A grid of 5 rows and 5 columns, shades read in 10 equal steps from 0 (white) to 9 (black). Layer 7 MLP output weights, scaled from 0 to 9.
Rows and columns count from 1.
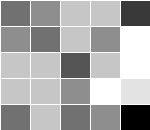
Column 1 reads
5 4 2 2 5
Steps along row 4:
same up down up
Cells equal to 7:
1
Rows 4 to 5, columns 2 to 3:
2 4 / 2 5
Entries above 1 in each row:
5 4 4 3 5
